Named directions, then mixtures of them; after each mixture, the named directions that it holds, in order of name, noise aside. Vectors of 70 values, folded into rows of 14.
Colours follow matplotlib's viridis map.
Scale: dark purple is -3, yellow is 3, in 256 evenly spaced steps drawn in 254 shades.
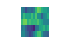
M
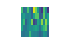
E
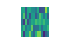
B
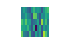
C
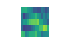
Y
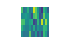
C, E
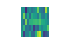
B, M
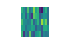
B, C, E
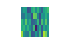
C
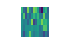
B, E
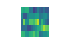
Y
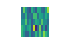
C, E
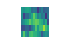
Y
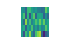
B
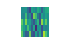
C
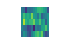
C, M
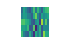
C
